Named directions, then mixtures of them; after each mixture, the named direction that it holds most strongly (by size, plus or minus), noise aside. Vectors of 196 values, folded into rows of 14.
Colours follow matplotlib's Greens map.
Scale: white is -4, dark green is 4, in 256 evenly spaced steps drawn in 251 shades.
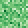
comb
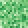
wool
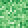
wool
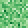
comb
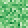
comb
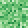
wool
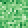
wool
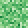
comb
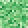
wool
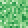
wool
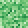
wool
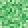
wool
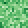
wool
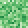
wool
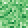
wool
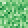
wool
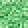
wool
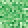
wool
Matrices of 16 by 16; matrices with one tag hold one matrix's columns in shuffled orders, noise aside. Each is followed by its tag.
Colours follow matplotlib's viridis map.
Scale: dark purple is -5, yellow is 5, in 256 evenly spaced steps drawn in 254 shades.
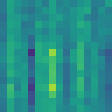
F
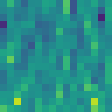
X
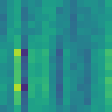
F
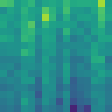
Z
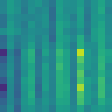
F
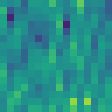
X
